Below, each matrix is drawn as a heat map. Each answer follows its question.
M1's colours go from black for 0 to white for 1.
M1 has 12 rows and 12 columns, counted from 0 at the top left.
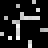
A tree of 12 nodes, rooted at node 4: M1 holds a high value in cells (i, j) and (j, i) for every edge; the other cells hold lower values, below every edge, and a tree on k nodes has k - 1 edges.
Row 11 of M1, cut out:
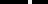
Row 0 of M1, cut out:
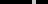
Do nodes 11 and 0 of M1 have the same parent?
no
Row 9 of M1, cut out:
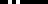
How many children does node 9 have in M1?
1
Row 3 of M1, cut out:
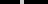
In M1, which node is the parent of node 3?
5
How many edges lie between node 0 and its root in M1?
2
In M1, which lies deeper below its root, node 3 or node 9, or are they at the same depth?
node 3
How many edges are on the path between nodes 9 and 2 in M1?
1
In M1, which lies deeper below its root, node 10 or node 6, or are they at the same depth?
node 10
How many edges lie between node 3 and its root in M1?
2
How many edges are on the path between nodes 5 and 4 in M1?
1
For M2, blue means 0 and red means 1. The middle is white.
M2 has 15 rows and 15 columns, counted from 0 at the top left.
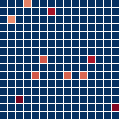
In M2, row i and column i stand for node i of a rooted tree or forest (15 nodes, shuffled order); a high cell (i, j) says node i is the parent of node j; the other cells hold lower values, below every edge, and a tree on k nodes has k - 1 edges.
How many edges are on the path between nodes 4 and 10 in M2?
2
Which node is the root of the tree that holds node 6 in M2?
12
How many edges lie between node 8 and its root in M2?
1
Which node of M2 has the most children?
9
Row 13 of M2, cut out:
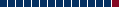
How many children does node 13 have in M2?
1
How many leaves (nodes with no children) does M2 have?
8
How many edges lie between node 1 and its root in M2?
2
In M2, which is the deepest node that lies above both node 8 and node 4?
9
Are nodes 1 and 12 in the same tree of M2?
yes
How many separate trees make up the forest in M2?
5
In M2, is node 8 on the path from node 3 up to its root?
no
